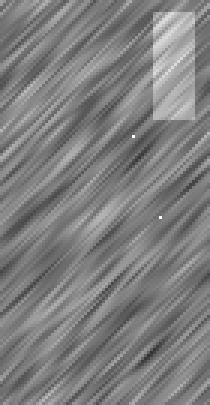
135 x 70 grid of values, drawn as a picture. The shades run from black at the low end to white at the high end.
Grain: diagonal, up to the right. Average level on the scale: 50%. Ninth with the highest average: top right. Odd patch: higher, in the top right. Lone odd cells: 2, each higher than its neighbours.
